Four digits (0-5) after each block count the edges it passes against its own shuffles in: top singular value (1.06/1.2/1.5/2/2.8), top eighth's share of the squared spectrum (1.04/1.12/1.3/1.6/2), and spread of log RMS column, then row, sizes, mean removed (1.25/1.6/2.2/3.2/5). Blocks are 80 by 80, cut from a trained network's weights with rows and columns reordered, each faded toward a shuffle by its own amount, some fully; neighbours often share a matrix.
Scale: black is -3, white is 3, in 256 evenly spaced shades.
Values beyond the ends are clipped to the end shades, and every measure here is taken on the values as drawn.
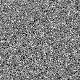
1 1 0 0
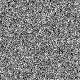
1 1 0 0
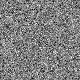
0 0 0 0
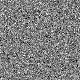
0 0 0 0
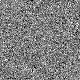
1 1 0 0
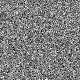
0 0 0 0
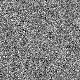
1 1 0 0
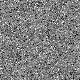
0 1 0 0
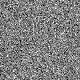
1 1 0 0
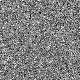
0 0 0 0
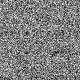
3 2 0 0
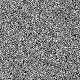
0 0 0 0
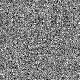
2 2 0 0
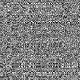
4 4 1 3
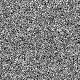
2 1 0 0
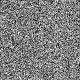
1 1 0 0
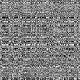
5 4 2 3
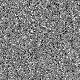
2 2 0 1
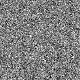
2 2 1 0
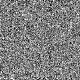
2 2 1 1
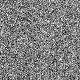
1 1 0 0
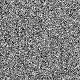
1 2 0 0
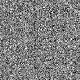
2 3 1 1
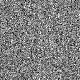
1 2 0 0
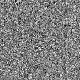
2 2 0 1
